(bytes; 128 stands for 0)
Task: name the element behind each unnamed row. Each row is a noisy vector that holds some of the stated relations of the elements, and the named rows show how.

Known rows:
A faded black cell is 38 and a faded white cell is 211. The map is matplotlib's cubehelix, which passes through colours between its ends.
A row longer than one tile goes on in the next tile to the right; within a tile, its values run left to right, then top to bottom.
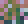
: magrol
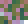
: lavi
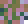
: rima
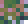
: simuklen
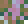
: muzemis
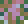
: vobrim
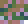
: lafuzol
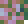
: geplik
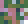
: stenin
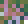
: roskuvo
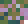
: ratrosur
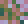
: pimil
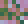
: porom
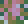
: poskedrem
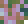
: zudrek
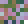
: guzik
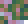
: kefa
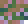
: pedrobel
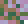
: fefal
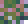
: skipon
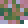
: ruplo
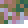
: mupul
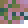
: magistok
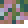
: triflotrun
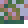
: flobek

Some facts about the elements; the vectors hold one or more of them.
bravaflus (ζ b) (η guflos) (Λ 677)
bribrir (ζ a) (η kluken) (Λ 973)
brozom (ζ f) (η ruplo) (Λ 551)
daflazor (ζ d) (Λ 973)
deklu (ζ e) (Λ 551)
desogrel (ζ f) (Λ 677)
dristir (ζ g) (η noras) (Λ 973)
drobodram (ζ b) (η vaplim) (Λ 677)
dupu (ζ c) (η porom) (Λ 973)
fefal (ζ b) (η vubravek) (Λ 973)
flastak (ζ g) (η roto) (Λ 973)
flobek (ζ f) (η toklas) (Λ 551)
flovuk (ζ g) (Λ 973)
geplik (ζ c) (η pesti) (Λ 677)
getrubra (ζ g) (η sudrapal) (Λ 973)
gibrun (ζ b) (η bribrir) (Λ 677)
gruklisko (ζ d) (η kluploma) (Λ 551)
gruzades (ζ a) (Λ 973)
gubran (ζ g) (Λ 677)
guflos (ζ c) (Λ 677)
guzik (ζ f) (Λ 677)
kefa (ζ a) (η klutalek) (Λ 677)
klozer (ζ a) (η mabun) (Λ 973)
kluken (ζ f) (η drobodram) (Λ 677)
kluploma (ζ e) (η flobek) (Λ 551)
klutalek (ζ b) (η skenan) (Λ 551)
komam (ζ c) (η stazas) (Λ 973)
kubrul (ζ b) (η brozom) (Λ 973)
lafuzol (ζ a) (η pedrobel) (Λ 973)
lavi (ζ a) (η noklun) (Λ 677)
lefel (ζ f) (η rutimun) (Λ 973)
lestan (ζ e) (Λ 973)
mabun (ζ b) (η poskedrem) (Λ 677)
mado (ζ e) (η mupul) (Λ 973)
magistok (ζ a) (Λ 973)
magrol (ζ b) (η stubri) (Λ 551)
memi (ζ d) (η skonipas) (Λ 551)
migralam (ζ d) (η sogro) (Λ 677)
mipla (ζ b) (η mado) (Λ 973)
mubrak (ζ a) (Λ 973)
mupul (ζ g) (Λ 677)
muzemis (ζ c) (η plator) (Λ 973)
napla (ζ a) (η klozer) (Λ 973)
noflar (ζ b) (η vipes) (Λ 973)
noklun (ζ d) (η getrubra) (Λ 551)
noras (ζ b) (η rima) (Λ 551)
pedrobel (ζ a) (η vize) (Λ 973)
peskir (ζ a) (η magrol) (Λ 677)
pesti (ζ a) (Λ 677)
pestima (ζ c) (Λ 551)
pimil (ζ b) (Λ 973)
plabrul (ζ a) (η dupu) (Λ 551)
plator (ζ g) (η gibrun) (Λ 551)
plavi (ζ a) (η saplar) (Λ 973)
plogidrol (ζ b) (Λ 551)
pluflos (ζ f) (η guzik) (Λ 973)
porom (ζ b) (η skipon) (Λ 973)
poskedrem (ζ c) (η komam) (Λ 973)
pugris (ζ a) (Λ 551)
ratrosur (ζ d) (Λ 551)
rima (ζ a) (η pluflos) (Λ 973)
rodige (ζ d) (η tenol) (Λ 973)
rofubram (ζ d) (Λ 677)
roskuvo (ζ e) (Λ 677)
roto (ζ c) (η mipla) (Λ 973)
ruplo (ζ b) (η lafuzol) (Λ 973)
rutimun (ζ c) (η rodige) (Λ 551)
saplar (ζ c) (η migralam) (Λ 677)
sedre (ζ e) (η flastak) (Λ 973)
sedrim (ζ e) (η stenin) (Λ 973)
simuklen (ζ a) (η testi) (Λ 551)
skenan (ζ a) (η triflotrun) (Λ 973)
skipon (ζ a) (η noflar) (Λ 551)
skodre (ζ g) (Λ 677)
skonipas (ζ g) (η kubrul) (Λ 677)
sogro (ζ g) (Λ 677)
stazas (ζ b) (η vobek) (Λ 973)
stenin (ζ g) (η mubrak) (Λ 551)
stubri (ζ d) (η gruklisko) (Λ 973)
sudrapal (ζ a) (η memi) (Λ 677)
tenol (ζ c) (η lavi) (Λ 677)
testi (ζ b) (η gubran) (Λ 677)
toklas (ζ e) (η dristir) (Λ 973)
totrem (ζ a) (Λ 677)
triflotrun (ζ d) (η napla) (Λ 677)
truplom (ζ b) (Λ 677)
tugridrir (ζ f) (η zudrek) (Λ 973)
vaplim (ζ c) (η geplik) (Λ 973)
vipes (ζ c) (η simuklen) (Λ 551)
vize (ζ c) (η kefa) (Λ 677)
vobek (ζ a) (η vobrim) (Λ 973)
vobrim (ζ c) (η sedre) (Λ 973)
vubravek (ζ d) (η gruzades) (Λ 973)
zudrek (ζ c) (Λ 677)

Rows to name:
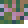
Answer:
deklu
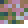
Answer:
daflazor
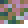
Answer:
rodige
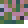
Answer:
kluploma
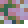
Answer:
tugridrir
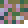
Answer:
migralam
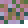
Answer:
bravaflus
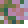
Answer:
lefel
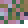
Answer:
mabun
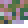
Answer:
peskir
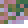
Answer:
skonipas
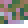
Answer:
totrem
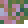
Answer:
tenol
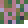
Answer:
rutimun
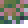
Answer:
pugris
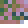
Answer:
gruzades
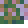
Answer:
brozom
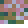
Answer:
stubri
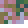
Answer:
gubran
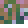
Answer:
plogidrol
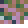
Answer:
sedrim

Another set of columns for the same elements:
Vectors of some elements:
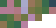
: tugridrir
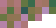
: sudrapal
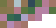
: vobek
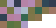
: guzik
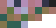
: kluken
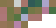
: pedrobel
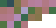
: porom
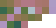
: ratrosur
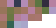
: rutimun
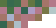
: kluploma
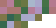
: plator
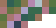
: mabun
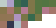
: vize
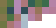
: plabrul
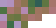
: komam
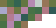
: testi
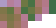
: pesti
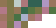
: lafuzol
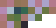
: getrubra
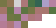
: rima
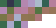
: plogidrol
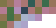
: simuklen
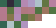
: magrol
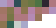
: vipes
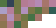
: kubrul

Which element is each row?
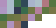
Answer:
gubran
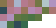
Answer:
daflazor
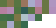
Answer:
stenin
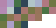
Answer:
sogro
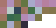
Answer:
flastak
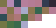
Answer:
desogrel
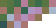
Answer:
deklu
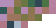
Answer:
dupu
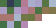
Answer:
noras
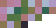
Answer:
dristir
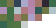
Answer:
flobek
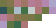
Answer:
gruklisko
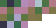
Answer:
klutalek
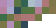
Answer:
skodre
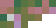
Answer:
roskuvo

